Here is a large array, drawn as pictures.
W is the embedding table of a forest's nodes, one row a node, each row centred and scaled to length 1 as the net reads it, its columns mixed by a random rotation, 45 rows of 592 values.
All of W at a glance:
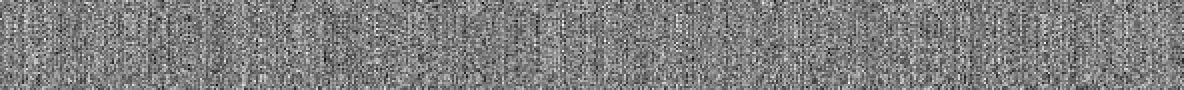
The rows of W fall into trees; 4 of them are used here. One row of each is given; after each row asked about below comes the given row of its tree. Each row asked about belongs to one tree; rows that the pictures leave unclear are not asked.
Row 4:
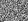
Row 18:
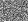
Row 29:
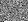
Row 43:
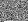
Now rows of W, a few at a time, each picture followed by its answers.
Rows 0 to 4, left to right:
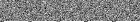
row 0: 43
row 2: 4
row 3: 43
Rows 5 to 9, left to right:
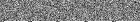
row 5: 4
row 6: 29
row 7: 18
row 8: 18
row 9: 43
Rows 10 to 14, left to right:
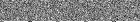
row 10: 18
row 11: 29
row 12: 18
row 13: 18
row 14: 29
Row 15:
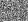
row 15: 18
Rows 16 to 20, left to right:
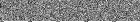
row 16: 18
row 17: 29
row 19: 4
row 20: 4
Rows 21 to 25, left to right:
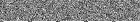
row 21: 18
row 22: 4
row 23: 43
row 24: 29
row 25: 18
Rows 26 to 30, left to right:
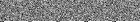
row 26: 29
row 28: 4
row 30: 29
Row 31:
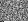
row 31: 29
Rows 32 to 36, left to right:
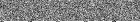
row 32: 18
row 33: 4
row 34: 18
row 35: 18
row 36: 29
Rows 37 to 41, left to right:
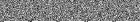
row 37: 4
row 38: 4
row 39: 4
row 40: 4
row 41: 4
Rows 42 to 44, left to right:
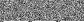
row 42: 18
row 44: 43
